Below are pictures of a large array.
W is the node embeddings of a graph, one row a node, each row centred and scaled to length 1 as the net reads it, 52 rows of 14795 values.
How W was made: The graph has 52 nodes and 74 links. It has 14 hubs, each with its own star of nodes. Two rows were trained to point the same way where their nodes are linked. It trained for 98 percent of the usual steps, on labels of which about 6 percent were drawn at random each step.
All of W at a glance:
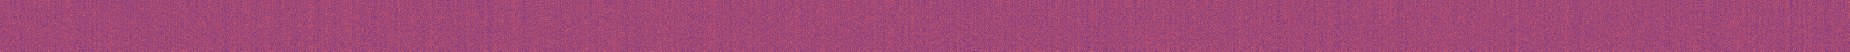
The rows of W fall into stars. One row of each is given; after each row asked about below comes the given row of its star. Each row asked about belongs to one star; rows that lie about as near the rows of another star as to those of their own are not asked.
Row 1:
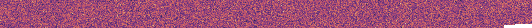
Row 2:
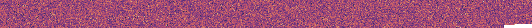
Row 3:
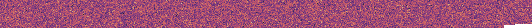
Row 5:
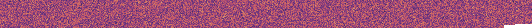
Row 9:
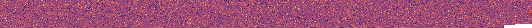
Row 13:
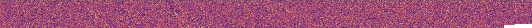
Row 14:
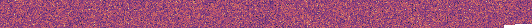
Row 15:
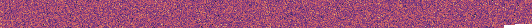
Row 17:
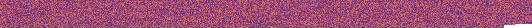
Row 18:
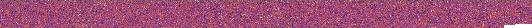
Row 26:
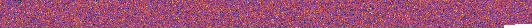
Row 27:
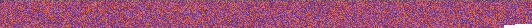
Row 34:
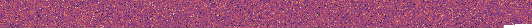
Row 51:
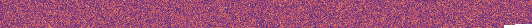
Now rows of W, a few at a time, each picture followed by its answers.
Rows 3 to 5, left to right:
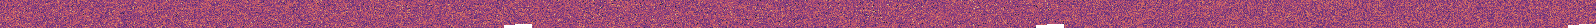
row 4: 14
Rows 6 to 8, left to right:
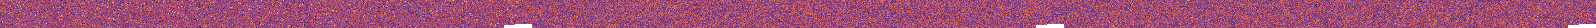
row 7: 18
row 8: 51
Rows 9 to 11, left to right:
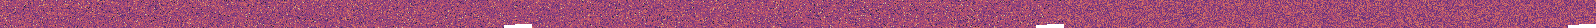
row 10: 17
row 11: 9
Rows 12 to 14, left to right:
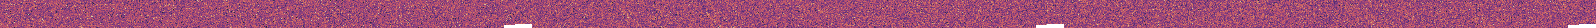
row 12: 2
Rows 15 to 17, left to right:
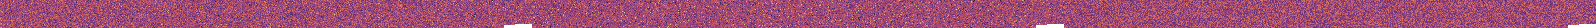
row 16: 17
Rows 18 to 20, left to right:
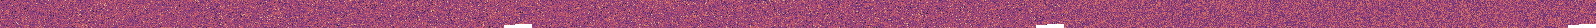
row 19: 3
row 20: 15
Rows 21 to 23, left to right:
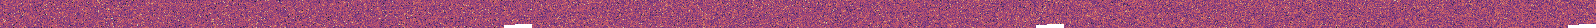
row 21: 9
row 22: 15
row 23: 9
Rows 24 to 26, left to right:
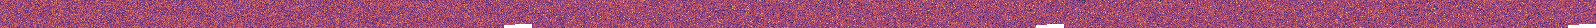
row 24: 2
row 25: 26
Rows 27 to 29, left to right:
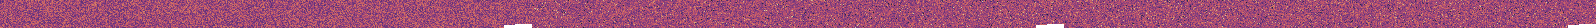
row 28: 1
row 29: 3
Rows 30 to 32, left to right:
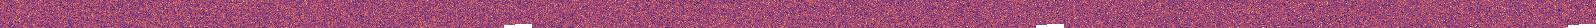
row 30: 3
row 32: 27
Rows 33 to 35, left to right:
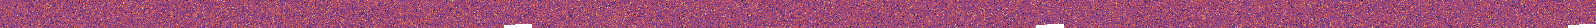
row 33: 18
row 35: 27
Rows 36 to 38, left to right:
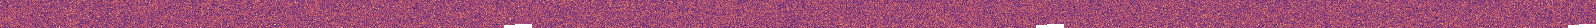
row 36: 5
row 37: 14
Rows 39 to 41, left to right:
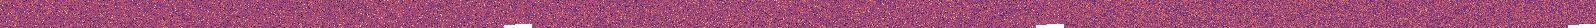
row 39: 13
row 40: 3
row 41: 2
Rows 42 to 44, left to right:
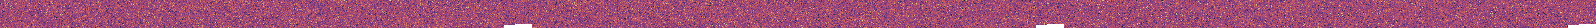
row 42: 27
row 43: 27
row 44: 13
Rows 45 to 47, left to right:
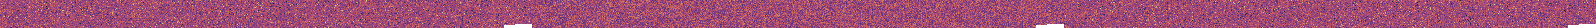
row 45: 17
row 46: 26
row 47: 34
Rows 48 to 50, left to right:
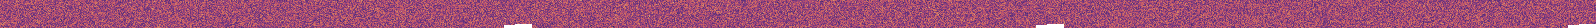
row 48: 13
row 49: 34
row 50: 51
